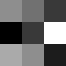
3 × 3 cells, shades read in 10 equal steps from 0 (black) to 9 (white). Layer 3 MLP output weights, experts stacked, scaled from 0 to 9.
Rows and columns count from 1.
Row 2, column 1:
0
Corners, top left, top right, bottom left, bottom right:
5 2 6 1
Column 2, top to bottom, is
4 2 5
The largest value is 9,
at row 2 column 3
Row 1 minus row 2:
5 2 -7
